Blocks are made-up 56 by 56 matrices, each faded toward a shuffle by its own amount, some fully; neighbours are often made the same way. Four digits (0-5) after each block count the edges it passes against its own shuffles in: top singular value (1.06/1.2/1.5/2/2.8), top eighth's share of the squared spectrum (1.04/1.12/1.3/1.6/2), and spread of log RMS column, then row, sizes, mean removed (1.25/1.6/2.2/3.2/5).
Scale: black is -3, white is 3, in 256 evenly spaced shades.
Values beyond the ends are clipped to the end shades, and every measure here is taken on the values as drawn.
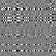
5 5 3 4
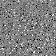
1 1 0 2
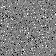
0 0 0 0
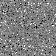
1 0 0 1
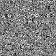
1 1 0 2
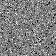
0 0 0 0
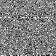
1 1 0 2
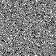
0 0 0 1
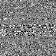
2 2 0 3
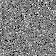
0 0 0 0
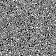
0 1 0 0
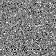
2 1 0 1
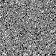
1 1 0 0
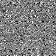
1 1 0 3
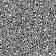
0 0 0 0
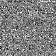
0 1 0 2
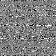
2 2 0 3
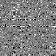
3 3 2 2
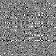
4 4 1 3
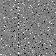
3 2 1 0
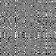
4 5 3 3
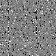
3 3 1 0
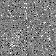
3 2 1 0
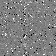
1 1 1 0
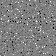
1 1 0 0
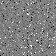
1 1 0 0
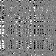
4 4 3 2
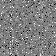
2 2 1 0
